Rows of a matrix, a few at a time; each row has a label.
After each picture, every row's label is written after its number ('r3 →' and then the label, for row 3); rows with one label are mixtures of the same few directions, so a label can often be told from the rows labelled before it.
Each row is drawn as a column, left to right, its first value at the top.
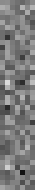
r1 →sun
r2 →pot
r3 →pot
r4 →pot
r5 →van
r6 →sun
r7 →pot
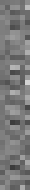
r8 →van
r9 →pot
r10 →pot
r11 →pot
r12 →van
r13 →pot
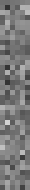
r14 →sun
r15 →pot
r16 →pot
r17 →pot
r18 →van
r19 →sun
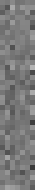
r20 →sun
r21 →van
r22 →sun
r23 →van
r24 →van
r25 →sun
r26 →pot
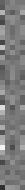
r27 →sun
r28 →van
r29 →sun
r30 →van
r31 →sun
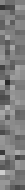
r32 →van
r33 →pot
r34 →sun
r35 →van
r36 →van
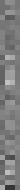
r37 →van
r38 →van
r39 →van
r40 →sun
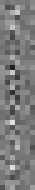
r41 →van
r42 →pot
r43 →pot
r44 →sun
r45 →pot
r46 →pot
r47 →sun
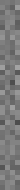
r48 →pot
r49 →pot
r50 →pot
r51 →pot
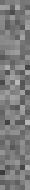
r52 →van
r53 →pot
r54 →sun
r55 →pot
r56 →pot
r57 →pot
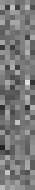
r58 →sun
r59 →van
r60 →sun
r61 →pot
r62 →van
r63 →pot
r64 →pot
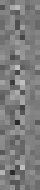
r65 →van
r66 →pot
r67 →van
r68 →pot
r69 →pot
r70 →sun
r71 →van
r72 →pot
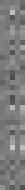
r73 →van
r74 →pot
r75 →sun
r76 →pot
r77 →sun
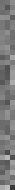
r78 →van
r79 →van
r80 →van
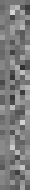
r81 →pot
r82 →sun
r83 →sun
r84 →van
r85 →pot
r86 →sun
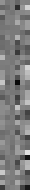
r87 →van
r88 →pot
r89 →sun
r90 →pot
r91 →van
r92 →van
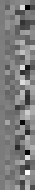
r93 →pot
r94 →pot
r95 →sun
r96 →sun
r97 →pot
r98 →van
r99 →sun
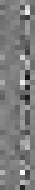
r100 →van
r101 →sun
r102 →van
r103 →sun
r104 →van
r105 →sun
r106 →sun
